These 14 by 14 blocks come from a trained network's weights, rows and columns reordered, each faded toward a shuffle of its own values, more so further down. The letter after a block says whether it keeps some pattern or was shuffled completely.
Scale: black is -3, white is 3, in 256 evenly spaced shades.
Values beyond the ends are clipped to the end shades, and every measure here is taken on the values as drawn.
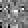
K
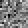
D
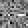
K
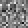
K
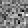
K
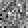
D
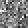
D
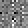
K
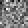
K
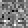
K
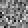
D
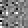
K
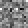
K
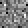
D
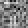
K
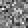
D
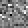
K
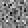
D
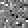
D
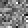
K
